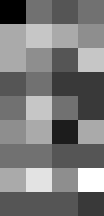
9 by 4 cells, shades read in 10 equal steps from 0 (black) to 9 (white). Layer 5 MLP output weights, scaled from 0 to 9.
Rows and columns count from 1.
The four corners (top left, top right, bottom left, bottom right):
0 4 3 2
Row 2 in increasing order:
5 6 6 7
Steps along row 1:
up down up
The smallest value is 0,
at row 1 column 1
